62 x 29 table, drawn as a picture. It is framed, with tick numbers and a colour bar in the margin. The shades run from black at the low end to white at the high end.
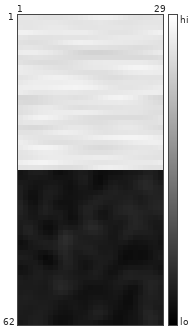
It is made of 2 by 1 panels. Panel 1,1: very high, streaked across, faint in contrast. Panel 2,1: very low, blotchy, faint in contrast.
